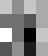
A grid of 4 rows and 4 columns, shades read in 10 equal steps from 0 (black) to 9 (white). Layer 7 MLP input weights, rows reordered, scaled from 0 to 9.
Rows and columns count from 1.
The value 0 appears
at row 3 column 3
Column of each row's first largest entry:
1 4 1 4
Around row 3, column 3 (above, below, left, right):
3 1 4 7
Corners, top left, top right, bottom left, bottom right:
7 6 3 6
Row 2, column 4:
6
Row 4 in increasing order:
1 3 5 6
